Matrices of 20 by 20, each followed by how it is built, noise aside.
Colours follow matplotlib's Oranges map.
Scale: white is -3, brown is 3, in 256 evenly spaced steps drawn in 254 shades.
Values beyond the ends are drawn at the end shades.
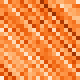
Toeplitz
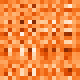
low rank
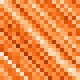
Toeplitz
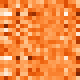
low rank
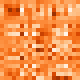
low rank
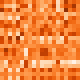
low rank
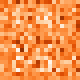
low rank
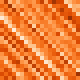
Toeplitz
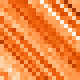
Toeplitz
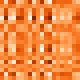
low rank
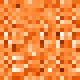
low rank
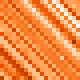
Toeplitz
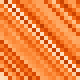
Toeplitz
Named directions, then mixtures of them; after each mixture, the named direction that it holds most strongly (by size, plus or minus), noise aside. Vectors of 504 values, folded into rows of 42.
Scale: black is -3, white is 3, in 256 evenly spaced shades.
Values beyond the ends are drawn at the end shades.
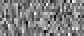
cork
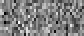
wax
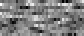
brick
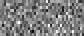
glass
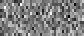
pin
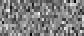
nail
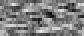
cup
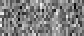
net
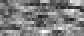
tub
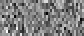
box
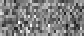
wax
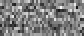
cup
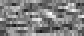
cup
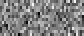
nail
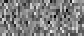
cork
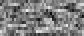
cup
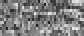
tub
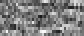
tub
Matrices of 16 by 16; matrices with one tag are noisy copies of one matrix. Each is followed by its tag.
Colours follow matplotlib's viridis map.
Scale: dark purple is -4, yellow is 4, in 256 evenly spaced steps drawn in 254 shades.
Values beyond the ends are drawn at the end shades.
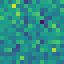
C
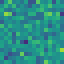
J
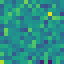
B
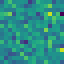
J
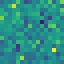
C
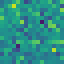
C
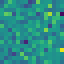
J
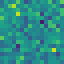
C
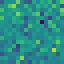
C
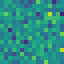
J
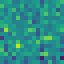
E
